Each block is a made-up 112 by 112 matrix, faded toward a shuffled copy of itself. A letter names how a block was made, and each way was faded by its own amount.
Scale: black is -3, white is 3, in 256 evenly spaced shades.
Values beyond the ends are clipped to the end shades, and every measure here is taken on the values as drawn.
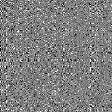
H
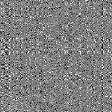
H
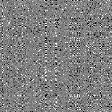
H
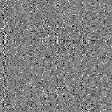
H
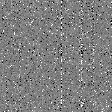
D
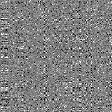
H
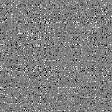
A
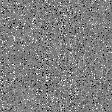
D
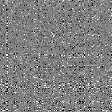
A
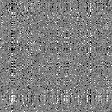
H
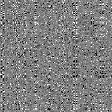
H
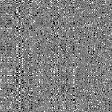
H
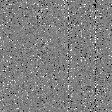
D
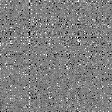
A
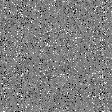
D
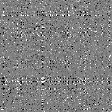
A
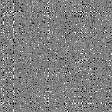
A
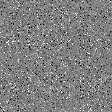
D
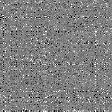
A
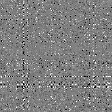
A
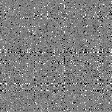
A
